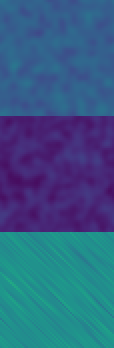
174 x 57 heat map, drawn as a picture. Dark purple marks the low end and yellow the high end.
The table splits into 3 rows of 1 panel. Panel 1,1: low, blotchy, faint in contrast. Panel 2,1: very low, blotchy, faint in contrast. Panel 3,1: middling, slanting down to the right, faint in contrast.
